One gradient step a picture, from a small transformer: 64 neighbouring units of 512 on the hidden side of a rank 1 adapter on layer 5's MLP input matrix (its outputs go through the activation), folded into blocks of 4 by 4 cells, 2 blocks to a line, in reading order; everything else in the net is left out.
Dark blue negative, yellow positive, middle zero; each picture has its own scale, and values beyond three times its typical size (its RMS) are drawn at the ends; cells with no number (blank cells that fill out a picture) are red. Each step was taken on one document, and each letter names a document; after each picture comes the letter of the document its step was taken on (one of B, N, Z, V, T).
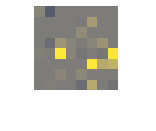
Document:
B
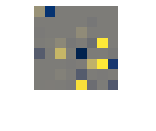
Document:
B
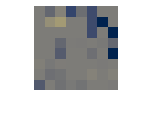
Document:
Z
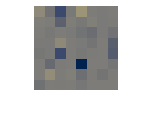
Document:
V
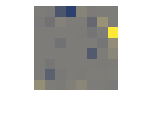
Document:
Z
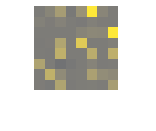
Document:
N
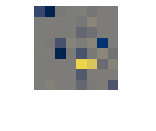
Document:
B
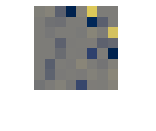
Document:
Z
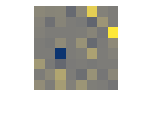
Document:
N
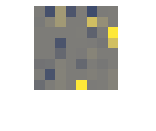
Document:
Z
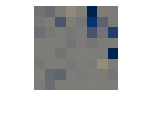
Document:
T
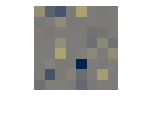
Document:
V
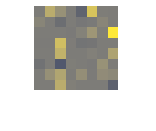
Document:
N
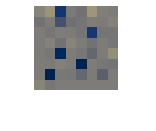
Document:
V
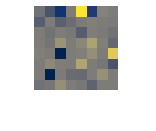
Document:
V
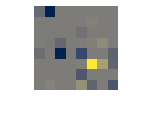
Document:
B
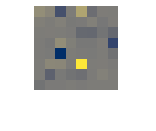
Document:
V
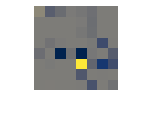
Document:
B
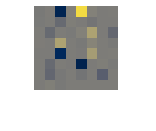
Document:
V
